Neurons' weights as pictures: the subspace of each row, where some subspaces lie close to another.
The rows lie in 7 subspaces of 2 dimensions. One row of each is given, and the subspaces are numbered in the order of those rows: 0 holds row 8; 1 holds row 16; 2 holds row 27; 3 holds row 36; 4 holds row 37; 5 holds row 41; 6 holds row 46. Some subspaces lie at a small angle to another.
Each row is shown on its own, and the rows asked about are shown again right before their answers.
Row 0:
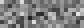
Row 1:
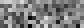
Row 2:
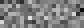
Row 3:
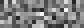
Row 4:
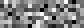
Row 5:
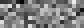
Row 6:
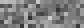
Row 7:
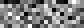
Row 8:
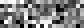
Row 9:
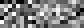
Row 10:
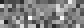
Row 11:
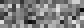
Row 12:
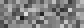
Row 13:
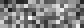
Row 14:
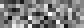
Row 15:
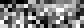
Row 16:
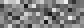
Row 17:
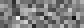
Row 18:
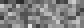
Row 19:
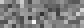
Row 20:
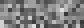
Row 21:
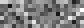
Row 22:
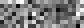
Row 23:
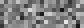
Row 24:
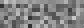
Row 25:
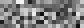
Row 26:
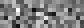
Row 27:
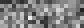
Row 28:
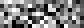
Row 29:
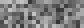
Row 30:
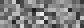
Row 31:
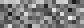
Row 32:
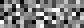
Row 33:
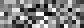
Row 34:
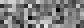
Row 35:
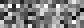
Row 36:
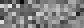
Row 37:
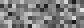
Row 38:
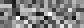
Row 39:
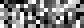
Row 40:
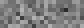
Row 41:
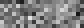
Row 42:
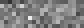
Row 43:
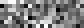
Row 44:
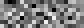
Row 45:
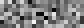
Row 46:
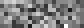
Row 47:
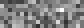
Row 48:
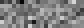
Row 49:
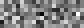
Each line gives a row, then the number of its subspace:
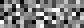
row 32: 4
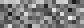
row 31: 1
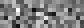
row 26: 5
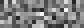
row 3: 4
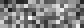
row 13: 2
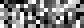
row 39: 6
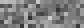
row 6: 0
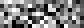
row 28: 6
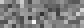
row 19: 1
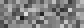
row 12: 6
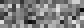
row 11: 4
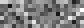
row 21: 1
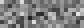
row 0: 1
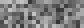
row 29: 2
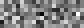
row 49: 4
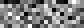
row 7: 1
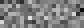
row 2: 3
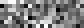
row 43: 0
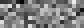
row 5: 3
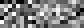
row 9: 3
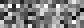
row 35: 4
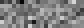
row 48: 3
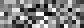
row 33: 6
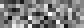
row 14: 6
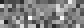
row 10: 0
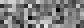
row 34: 0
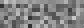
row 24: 5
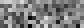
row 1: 2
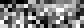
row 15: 2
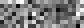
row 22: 5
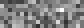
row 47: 6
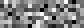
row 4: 4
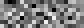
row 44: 1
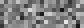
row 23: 6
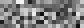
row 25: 5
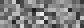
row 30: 5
